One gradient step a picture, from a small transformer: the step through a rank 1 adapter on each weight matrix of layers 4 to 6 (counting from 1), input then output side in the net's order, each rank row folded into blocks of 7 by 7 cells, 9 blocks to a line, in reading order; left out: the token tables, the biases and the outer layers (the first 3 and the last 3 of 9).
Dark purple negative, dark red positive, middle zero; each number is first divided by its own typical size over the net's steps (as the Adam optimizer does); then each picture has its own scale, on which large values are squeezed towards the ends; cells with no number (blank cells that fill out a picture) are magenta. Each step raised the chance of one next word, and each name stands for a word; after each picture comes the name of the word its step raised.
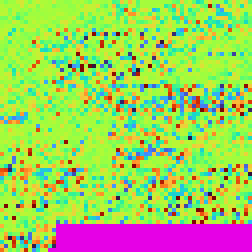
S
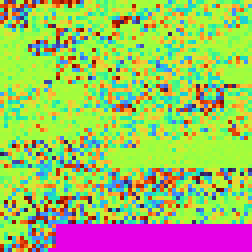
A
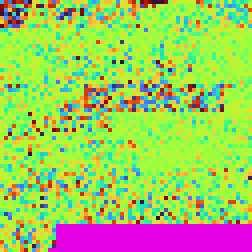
S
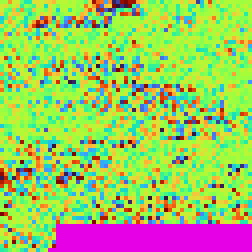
S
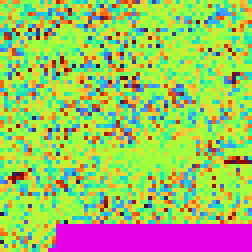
S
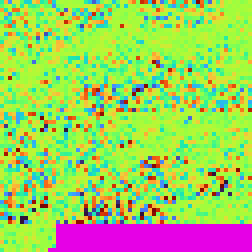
S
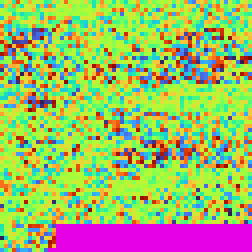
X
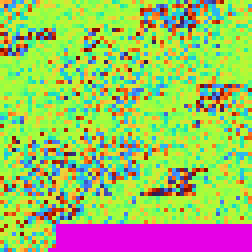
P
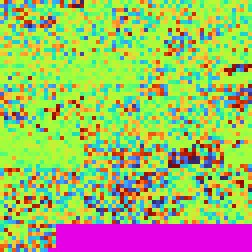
X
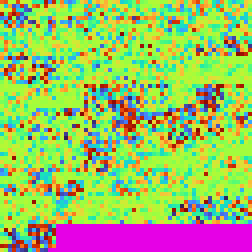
X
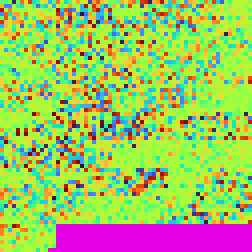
A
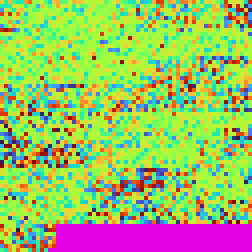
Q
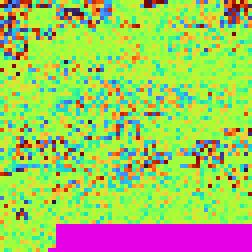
A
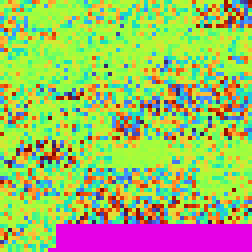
Q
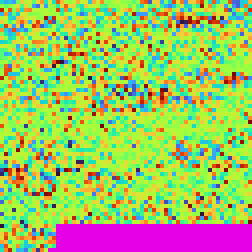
A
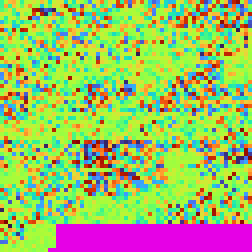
Q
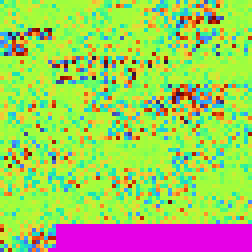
A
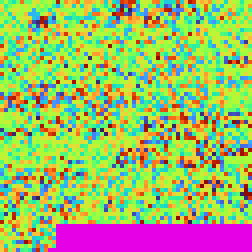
P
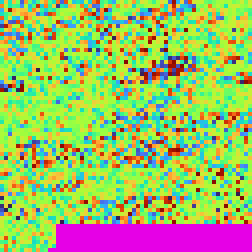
P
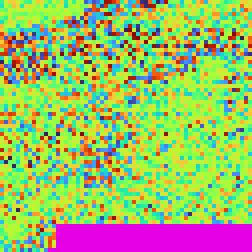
X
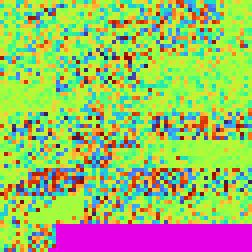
P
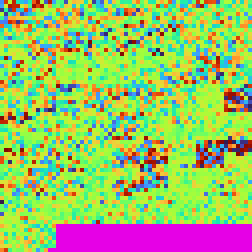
X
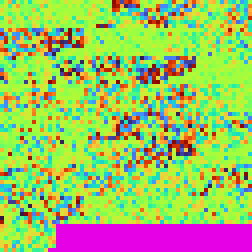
P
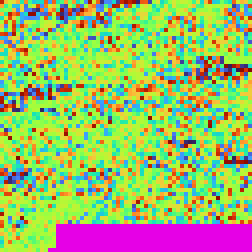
Q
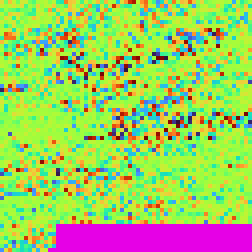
A
